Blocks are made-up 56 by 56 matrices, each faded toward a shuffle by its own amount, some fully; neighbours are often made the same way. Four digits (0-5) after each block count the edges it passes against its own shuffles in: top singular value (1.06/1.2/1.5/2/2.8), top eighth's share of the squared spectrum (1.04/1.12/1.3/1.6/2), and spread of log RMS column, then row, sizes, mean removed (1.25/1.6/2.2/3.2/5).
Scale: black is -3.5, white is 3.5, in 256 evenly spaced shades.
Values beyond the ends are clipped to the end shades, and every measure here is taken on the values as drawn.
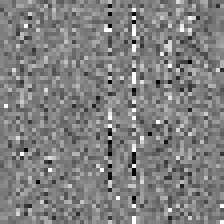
3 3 3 0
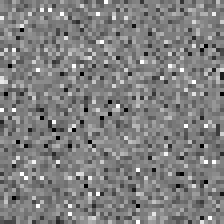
1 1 0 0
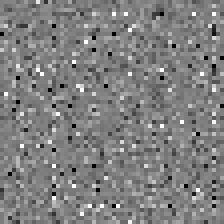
3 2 1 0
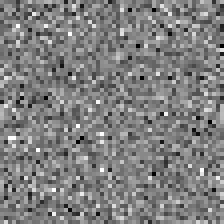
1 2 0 0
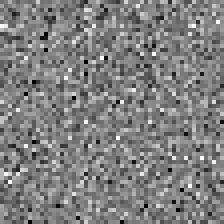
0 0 0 0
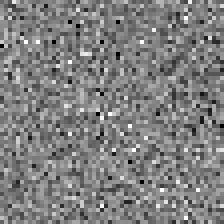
3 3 0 0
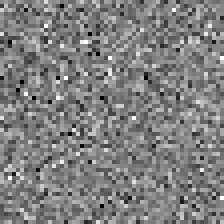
2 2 0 0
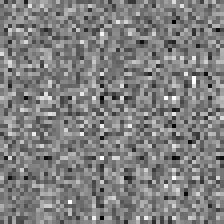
4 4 2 2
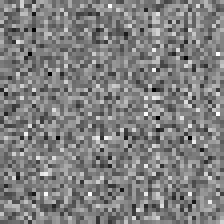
3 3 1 1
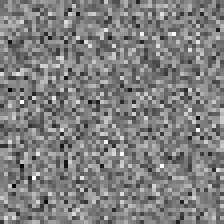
3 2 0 1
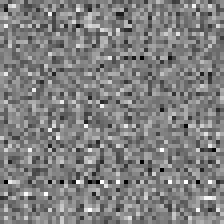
4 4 2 2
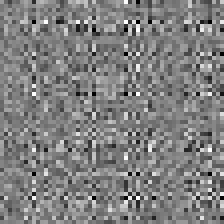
5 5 4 3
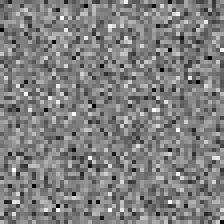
0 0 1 0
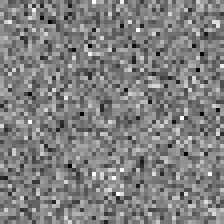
1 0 0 0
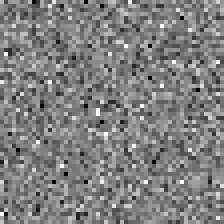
2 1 0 0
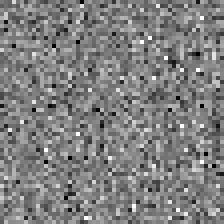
2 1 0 0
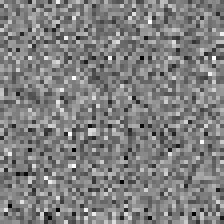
3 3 1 1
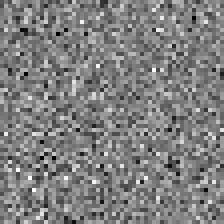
3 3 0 2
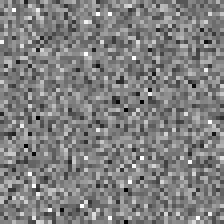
0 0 0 0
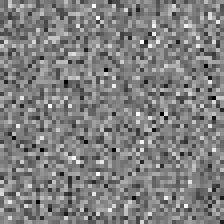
0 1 0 0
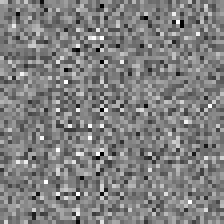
3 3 2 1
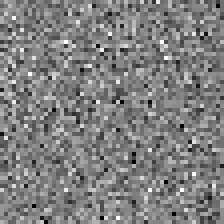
1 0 0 0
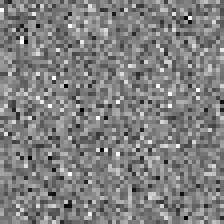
0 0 0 0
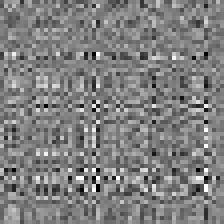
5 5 4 3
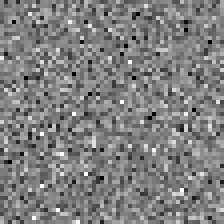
1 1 0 0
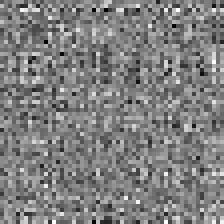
4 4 2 3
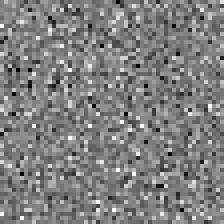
1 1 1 0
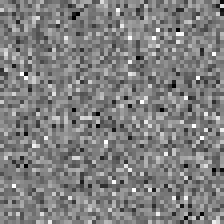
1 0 0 0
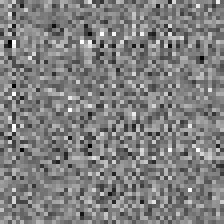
4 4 2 2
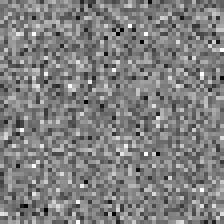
3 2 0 1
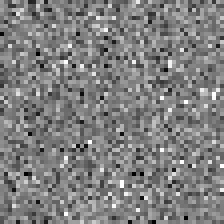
2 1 0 0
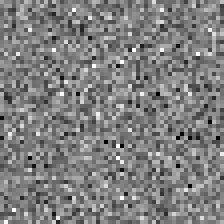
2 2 0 0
